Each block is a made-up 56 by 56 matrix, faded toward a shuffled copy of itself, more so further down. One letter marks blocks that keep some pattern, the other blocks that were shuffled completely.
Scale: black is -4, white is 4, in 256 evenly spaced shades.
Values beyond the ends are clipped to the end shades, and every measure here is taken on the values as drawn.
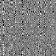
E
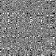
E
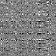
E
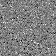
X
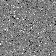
X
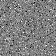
X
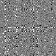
E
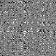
E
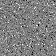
X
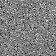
X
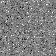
X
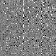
E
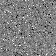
X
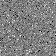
X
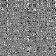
E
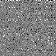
E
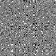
E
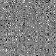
E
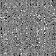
E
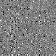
E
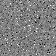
X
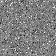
X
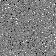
X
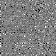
E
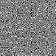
E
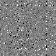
E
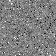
X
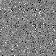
E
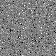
X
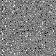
E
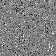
X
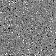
E
